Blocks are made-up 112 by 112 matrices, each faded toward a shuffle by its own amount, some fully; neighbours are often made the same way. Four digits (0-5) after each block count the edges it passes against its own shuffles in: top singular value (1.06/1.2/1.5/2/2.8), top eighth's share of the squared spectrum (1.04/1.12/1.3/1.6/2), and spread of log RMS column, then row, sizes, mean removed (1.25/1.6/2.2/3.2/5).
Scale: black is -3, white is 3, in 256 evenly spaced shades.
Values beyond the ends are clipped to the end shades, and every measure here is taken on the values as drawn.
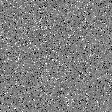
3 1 1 0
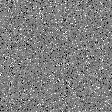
2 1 0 0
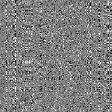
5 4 3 2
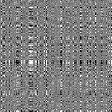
5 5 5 4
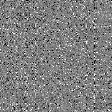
4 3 2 1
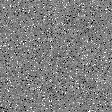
2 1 0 0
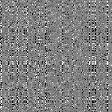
5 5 4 3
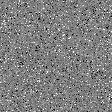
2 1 0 0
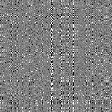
5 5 4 3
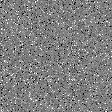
3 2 1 0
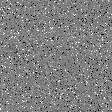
0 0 0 0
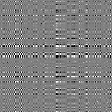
5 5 4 5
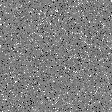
2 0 0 0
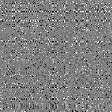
5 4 3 3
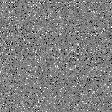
4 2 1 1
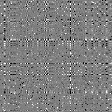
5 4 3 3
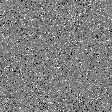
0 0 0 0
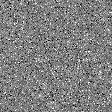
1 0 0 0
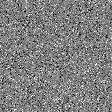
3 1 0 0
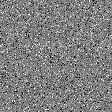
2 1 0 0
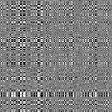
5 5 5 4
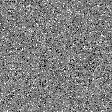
3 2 0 0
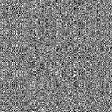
4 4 3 3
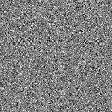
3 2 1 0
